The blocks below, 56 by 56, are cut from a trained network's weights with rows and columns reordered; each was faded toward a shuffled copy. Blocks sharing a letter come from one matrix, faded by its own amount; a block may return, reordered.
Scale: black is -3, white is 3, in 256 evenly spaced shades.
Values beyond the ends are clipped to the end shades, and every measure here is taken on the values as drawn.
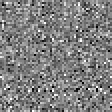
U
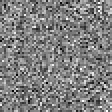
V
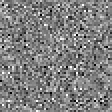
U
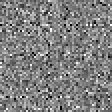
U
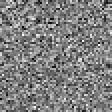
V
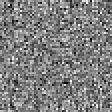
V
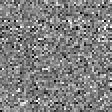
U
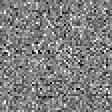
U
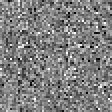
U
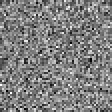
V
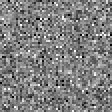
U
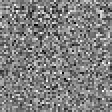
V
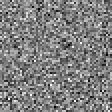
V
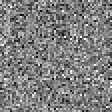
V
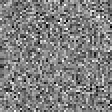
V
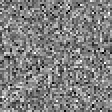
V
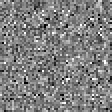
U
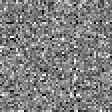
U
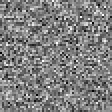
V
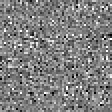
U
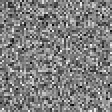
V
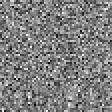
V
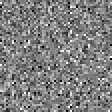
U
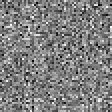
V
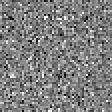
U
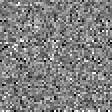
U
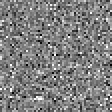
U
